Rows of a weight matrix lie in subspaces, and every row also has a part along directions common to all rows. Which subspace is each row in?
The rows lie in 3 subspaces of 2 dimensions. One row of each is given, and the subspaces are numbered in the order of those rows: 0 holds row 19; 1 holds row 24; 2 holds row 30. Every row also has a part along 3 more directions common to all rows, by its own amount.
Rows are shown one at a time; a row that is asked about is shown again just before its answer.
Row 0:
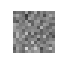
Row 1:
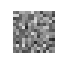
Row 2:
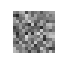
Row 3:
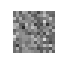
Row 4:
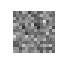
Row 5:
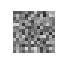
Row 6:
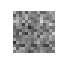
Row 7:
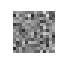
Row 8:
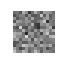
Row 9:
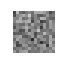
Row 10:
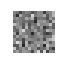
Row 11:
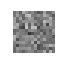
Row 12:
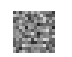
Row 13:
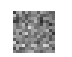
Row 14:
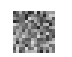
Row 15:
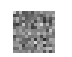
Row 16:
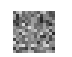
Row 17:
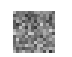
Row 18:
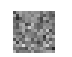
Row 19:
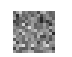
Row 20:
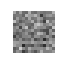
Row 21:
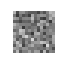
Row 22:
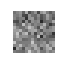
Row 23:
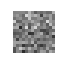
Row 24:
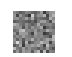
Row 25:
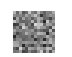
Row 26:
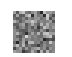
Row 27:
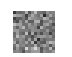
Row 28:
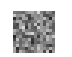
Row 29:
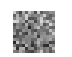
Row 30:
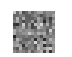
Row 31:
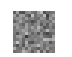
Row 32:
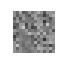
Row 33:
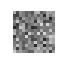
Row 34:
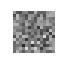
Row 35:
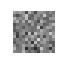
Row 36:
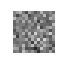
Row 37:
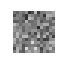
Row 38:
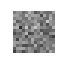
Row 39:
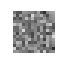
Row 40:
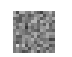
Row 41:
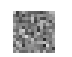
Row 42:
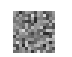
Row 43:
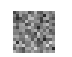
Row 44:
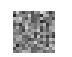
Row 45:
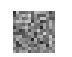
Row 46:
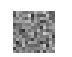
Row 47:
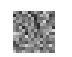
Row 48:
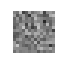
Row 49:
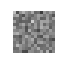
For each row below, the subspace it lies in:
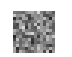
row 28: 2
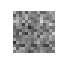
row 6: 0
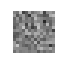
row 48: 2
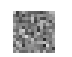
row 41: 1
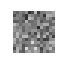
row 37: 0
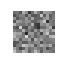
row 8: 2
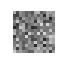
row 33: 2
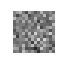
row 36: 0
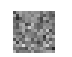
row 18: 0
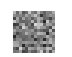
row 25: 2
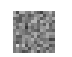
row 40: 1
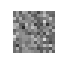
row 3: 2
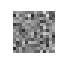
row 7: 1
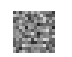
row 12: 2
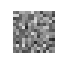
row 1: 1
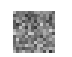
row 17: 2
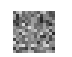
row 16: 0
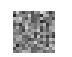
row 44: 1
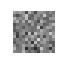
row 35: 0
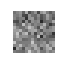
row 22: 0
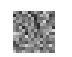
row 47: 2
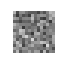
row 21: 1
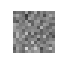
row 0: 0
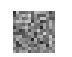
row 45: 1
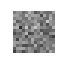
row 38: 2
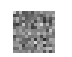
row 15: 2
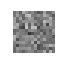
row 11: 2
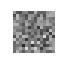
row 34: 0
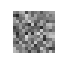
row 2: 0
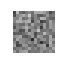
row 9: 1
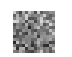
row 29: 0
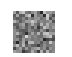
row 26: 1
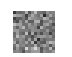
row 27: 0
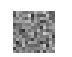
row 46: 1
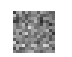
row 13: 0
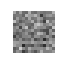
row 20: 2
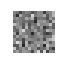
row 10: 1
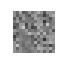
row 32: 2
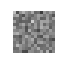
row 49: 1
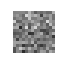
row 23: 2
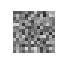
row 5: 0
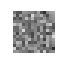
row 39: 1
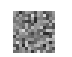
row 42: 1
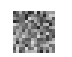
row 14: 0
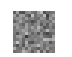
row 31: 1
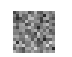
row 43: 0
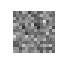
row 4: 2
